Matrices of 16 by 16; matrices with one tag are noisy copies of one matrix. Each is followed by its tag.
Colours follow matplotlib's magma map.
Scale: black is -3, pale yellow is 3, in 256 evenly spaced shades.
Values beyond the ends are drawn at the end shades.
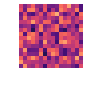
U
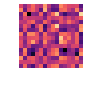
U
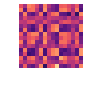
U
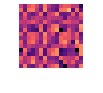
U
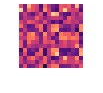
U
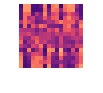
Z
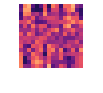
Z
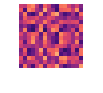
U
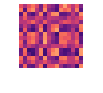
U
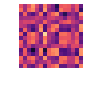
U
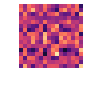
U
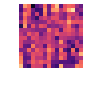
Z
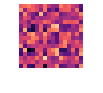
U
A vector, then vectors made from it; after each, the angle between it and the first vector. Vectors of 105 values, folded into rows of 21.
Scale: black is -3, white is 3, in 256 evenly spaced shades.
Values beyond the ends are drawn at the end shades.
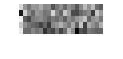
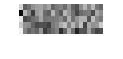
nearly parallel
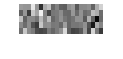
orthogonal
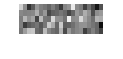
orthogonal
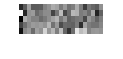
nearly opposite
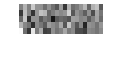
partly aligned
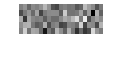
partly aligned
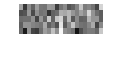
orthogonal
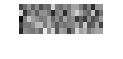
nearly opposite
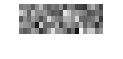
orthogonal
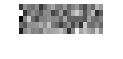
nearly opposite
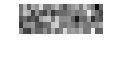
orthogonal
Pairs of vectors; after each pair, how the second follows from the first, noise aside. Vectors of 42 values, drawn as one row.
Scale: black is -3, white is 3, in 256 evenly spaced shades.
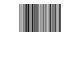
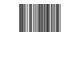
negated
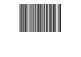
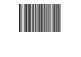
reversed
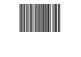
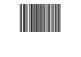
reversed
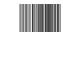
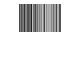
negated
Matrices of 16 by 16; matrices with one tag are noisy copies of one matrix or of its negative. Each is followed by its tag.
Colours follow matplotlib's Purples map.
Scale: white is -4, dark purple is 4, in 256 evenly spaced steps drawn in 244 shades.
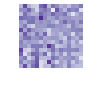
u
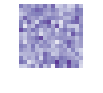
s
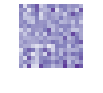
u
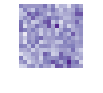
s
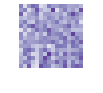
u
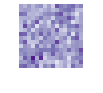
s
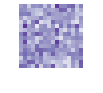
s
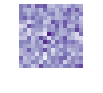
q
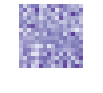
u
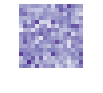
s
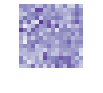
s
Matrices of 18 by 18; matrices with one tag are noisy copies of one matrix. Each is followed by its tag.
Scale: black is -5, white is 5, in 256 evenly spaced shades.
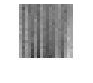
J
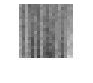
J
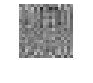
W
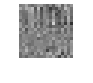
W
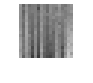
J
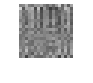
W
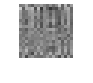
W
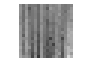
J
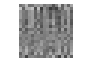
W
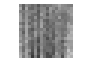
J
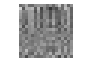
W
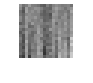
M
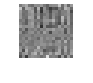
W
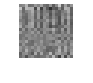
W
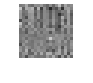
W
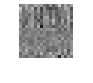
W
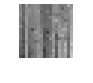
M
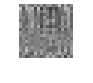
W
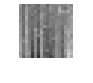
J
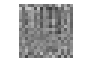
W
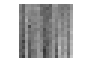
M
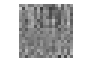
W
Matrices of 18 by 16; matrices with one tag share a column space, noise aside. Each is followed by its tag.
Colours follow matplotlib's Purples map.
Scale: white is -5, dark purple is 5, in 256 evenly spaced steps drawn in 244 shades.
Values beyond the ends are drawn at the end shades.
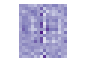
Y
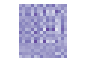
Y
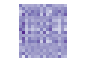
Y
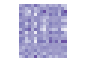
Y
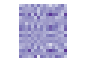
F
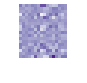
F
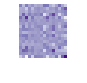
F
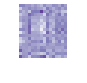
Y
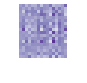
Y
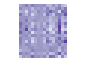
Y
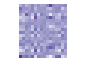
F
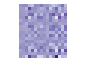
F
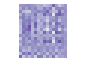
Y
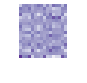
F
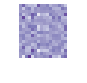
F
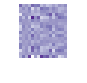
F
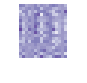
Y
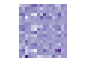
F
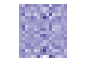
F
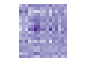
Y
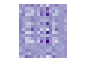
Y
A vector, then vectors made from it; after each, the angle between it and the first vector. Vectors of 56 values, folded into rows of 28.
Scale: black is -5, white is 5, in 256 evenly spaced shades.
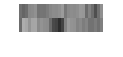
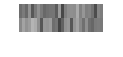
partly aligned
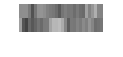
nearly opposite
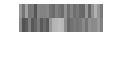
nearly opposite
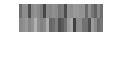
partly aligned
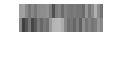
nearly opposite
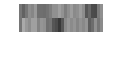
nearly parallel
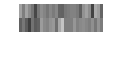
partly opposed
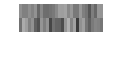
partly aligned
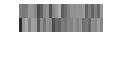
partly aligned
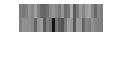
partly aligned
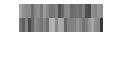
partly opposed
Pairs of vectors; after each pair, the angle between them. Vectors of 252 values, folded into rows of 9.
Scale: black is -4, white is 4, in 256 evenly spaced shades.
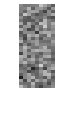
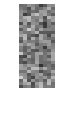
nearly opposite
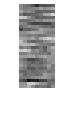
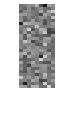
orthogonal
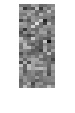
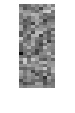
partly aligned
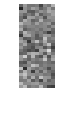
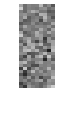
nearly opposite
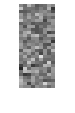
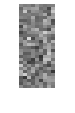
partly opposed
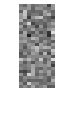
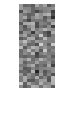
partly aligned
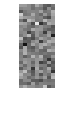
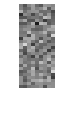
nearly opposite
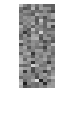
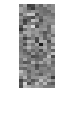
partly opposed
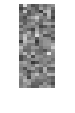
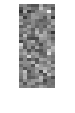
partly aligned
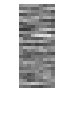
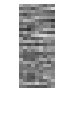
nearly parallel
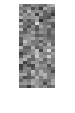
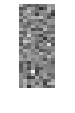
partly aligned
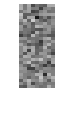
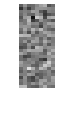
partly opposed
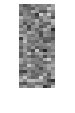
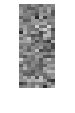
partly aligned
